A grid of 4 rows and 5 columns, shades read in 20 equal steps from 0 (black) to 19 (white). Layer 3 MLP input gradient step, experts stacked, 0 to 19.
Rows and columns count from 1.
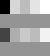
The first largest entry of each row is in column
5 1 5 1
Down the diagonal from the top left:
0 11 15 11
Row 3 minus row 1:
5 -3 1 -3 -1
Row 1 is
0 16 14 17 19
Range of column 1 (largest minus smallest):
11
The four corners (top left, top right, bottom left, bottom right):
0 19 11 11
